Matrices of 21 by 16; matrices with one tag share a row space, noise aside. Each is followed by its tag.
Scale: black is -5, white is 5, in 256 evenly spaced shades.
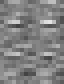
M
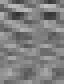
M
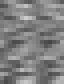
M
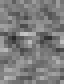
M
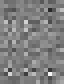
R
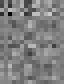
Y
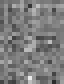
Y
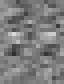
M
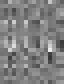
R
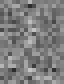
Y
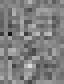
Y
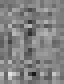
Y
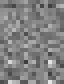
R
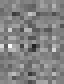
Y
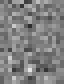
Y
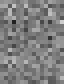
R
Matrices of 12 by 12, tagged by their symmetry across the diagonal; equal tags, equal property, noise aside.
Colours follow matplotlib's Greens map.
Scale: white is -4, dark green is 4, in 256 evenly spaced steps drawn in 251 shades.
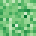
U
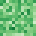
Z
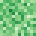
Z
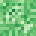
Z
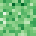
U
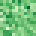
U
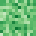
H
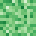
H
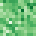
U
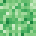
H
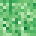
H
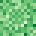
Z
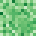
Z
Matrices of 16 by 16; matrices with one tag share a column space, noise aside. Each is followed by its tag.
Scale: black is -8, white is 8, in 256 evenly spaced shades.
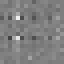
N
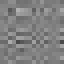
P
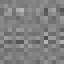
P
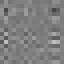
P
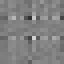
N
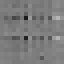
N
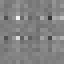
N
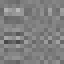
P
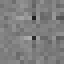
N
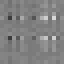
N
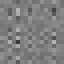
P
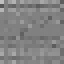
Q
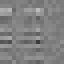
P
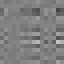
P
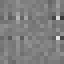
N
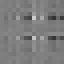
N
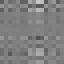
Q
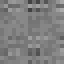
Q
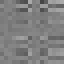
Q
